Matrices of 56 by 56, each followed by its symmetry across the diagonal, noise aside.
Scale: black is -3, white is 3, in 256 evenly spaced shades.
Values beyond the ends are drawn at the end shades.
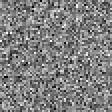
antisymmetric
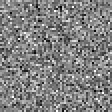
neither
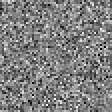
antisymmetric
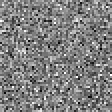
neither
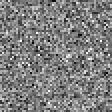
neither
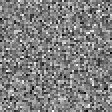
antisymmetric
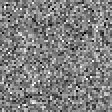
antisymmetric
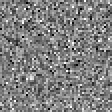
neither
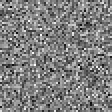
neither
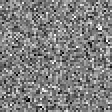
antisymmetric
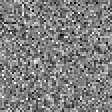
antisymmetric
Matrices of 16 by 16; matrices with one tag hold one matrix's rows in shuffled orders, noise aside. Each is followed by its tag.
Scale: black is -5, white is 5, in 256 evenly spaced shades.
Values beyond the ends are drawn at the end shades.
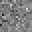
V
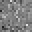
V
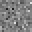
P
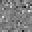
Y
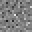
P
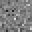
P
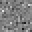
Y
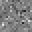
Y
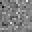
V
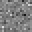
Y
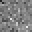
V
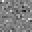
Y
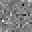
Y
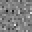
P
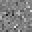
P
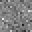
Y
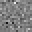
P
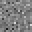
P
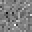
P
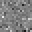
Y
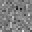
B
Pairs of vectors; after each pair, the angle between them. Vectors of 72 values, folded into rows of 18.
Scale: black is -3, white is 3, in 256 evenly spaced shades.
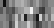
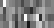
nearly opposite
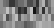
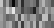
partly aligned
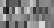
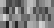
nearly parallel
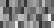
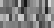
partly aligned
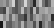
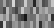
nearly parallel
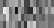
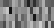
partly aligned
